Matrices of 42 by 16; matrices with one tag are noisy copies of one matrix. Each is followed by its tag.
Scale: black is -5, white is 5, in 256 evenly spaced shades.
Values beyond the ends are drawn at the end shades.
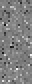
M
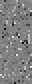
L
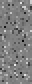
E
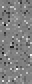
M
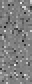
E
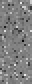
E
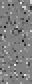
E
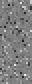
E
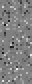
M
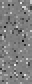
E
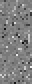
L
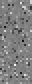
E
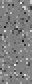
E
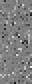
L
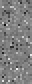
M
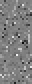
L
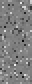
E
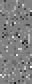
L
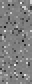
E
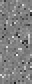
L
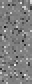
E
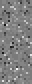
M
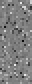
E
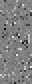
L
